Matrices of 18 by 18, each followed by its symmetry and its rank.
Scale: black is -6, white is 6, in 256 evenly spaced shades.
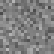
antisymmetric, full rank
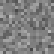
antisymmetric, full rank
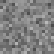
neither, full rank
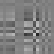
neither, rank one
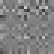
neither, rank three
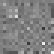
symmetric, rank three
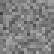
neither, full rank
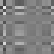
neither, rank one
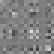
symmetric, rank three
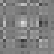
symmetric, rank two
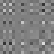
symmetric, rank two
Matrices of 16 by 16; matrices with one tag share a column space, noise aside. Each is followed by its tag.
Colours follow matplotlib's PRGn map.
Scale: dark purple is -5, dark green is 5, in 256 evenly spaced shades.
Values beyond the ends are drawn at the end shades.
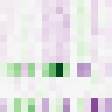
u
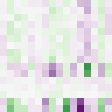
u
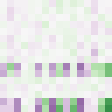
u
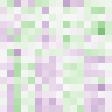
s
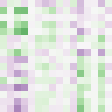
s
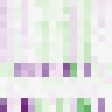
u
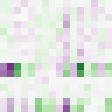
u
